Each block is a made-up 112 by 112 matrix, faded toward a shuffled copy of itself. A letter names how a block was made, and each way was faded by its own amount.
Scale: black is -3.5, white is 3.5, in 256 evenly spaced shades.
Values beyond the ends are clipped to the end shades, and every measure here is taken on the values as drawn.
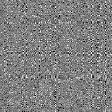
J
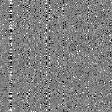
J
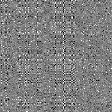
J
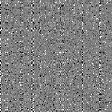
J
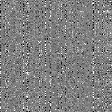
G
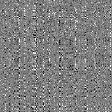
G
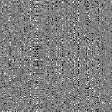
G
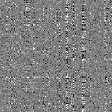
G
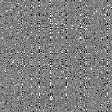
J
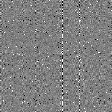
J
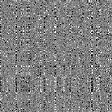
J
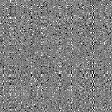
J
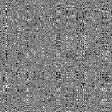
J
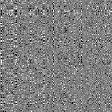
J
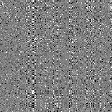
J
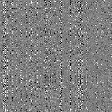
G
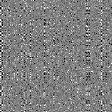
J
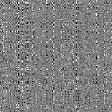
G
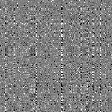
J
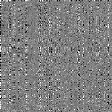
G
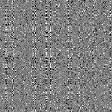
J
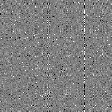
J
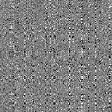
J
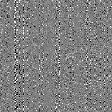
G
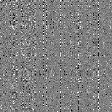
G
